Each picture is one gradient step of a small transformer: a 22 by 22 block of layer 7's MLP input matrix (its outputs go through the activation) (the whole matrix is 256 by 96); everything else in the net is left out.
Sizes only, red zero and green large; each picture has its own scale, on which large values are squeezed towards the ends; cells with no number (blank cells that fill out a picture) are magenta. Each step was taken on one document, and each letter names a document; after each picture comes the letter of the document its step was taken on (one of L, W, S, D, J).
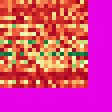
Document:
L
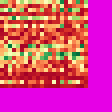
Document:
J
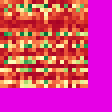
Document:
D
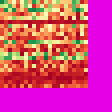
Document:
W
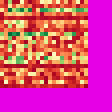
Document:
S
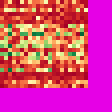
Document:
W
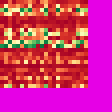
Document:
D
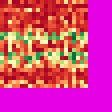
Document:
L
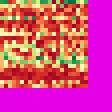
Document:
J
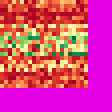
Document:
L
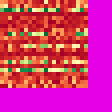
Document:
D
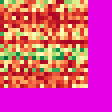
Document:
J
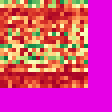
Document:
J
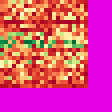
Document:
L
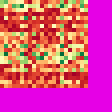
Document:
J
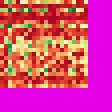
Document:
S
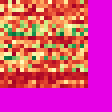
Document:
W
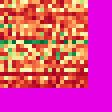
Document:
L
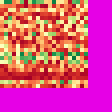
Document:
J
